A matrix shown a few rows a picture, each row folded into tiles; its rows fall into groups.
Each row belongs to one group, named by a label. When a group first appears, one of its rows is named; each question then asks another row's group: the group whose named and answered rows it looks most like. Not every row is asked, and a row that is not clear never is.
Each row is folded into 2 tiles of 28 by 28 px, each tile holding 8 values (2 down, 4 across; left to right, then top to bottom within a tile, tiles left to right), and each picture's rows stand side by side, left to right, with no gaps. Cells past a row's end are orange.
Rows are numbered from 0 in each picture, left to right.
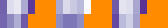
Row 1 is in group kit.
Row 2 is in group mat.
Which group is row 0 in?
mat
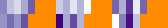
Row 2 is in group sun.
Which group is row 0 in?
mat
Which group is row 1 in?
kit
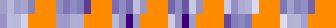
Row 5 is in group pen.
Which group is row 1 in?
pen
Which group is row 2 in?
sun
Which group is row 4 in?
kit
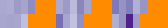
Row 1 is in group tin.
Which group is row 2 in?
sun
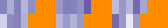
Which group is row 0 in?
sun
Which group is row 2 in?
tin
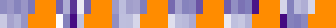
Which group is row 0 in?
pen
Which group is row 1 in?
sun
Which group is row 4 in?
pen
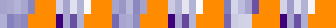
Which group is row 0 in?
mat
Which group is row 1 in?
kit
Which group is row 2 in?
tin
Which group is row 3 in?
kit
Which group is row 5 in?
kit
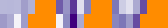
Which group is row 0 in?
tin
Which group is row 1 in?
sun
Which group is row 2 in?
mat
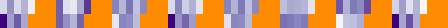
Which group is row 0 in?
kit
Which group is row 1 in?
mat
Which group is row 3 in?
kit
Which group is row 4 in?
sun
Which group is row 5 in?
kit
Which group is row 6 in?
pen
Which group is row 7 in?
kit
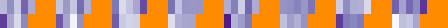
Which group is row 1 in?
tin
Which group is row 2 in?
mat
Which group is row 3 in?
pen
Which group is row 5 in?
pen
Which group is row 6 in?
kit
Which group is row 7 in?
pen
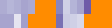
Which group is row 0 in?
tin
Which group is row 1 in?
mat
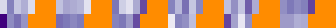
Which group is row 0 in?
kit
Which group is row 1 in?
kit
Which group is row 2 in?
mat
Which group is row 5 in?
pen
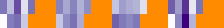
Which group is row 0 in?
sun
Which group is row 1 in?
sun
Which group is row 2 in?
kit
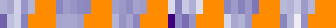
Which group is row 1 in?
pen
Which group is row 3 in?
kit
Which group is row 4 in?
pen
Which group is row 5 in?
tin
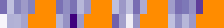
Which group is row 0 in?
pen
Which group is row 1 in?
sun
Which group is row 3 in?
pen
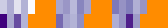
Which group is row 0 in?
kit
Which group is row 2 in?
sun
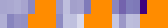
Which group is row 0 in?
mat
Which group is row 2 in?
pen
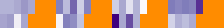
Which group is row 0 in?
tin
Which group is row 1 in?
sun
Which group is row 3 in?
pen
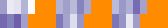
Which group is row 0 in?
kit
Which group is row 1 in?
tin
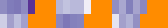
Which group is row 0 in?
pen
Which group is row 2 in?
pen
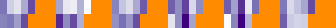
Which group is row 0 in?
mat
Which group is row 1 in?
kit
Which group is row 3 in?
sun
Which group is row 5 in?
mat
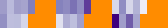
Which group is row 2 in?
kit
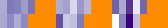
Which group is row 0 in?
pen
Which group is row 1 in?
tin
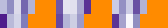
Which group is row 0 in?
tin
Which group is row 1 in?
mat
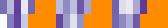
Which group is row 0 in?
sun
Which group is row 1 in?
tin
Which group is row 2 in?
mat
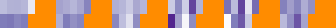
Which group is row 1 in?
mat
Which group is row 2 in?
tin
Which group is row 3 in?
tin
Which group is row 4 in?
sun
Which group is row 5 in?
sun
